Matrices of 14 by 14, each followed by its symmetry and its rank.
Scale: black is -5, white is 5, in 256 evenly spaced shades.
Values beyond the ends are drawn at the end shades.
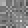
symmetric, rank three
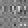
neither, rank two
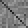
symmetric, full rank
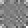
symmetric, rank three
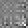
symmetric, rank two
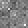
symmetric, rank three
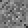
symmetric, full rank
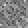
symmetric, full rank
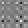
symmetric, rank two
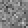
symmetric, full rank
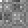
symmetric, rank three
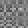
neither, rank two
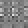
neither, rank two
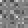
symmetric, rank three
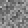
symmetric, full rank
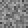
symmetric, full rank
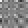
symmetric, rank two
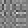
neither, rank two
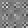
symmetric, rank two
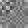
symmetric, rank two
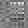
neither, rank two
